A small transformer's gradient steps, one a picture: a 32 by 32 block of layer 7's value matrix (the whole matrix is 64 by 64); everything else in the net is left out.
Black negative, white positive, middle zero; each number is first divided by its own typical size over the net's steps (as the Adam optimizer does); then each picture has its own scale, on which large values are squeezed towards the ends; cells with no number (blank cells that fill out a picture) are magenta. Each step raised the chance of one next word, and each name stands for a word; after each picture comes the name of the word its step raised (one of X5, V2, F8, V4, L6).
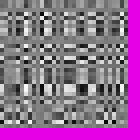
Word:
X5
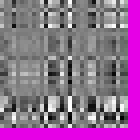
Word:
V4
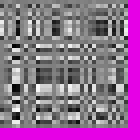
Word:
X5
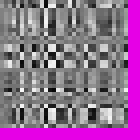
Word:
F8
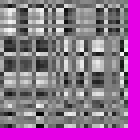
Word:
F8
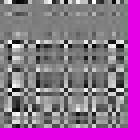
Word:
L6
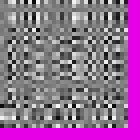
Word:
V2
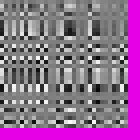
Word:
X5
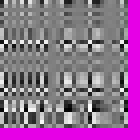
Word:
L6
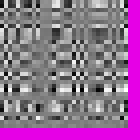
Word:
V4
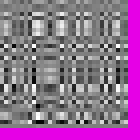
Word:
X5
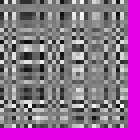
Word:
V2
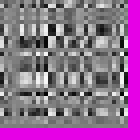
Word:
F8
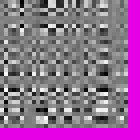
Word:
V4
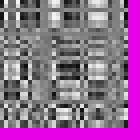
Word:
V2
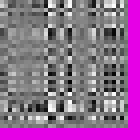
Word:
V4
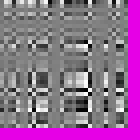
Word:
L6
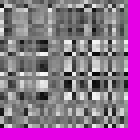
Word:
F8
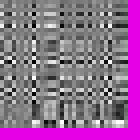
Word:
V4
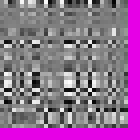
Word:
L6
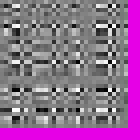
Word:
V4
